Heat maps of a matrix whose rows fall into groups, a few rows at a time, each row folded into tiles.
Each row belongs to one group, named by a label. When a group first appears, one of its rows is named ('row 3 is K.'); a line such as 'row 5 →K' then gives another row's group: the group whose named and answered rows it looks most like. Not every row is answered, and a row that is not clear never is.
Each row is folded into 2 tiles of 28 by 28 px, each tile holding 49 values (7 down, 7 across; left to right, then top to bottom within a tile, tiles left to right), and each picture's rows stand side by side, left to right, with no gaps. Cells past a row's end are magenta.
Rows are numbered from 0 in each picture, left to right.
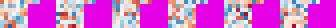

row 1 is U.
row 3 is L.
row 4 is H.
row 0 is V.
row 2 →H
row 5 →H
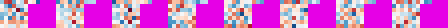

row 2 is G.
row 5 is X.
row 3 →L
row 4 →U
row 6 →U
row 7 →V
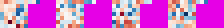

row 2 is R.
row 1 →H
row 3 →X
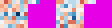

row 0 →X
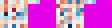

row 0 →X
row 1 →X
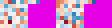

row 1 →X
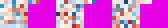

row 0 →H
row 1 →U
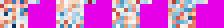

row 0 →X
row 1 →X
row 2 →H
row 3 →L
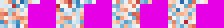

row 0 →L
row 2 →H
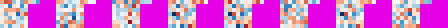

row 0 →V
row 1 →R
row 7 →U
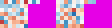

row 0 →H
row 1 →U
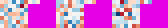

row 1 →L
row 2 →U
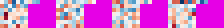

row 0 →U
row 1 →L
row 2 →L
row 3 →V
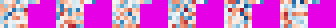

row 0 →L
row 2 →U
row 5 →V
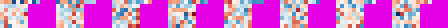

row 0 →V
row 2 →L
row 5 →G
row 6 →H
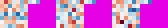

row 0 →X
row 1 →G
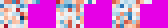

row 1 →H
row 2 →R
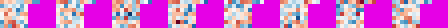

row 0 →V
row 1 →V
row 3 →V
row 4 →H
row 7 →U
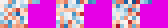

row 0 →U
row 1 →V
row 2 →G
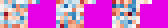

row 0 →U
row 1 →R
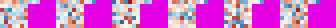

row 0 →L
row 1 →G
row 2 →U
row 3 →X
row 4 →L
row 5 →G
